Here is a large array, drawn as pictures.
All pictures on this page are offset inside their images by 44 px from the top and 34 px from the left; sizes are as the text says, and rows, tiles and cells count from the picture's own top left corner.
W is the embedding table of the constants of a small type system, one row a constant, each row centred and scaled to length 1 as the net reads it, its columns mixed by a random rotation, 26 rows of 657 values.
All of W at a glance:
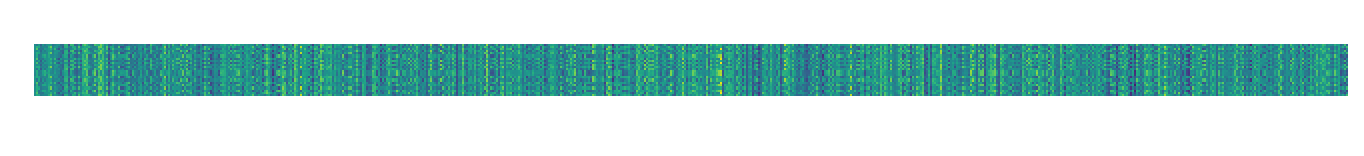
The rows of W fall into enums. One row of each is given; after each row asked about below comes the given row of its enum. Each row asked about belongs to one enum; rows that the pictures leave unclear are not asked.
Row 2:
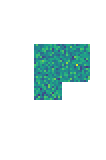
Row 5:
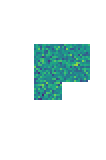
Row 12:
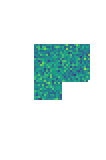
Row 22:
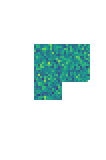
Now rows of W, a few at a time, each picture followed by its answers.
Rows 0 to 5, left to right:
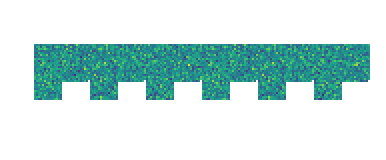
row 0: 12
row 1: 22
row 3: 12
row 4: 22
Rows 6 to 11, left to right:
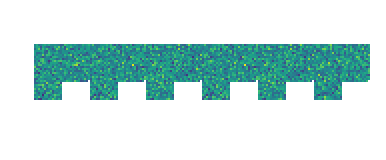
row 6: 5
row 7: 2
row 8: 12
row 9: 2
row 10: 12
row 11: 22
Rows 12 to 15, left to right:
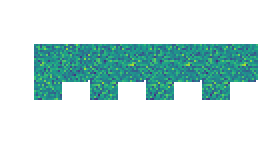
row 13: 5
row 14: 5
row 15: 5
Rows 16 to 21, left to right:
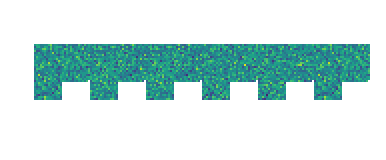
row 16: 22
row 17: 12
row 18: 12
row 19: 2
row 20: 5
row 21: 22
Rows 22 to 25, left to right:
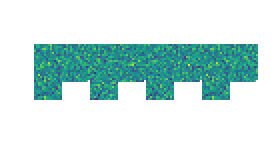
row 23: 5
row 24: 2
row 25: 22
